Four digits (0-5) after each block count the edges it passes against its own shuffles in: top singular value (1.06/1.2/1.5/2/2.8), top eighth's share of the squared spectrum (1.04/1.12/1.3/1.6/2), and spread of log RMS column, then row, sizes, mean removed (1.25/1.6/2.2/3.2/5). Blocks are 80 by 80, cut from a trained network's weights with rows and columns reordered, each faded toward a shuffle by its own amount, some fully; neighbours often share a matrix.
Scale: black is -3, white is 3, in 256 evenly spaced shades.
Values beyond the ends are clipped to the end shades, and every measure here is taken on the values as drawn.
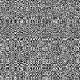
5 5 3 3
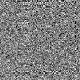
4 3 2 2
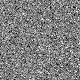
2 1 0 0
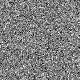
2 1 0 0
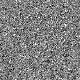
2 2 1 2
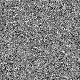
1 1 0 0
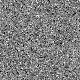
0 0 0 0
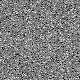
0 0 0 0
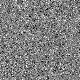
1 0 0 0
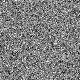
2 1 0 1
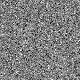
2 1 0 0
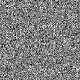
3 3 1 1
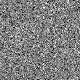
3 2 1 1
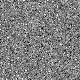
0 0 0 0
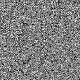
2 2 1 1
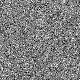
0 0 0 0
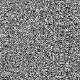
3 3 2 2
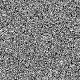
2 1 0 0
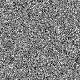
2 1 0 0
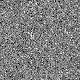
2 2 0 0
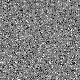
2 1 0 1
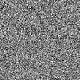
3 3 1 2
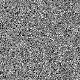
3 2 1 2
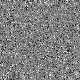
3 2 0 1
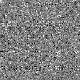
3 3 0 2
